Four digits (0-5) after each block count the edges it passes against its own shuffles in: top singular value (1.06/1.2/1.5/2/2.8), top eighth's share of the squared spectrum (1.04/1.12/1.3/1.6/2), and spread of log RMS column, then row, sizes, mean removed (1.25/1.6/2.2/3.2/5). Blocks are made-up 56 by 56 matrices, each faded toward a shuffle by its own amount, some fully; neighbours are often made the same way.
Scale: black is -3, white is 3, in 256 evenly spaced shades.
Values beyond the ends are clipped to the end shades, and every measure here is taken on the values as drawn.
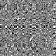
4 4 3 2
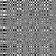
5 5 4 4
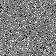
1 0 0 0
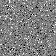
1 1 0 0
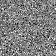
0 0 0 0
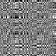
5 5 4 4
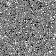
0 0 0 0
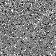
1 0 0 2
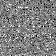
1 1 0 2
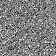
0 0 0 0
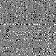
4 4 2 2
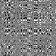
4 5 3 3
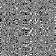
4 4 3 2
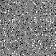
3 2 1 1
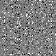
3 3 2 1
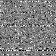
2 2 0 3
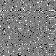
4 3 1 1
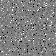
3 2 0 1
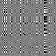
5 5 4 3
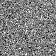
0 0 0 0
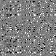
4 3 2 2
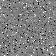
1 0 0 0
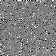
3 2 0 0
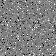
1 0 0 0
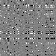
4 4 2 2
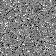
0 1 0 0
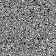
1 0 0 0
